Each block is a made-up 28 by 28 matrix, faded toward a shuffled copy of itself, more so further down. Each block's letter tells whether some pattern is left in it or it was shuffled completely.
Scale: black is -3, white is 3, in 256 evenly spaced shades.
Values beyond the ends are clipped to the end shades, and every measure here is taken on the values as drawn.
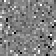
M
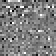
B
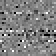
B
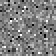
M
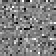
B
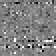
B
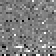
B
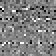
B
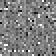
M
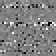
B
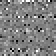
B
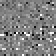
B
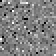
M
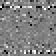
B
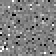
M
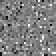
M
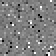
M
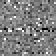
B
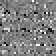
B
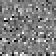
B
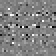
B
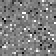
M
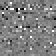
B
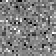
M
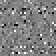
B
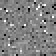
M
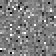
M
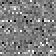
B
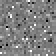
M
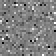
M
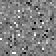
M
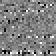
B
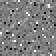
M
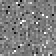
M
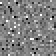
M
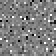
M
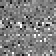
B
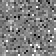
M
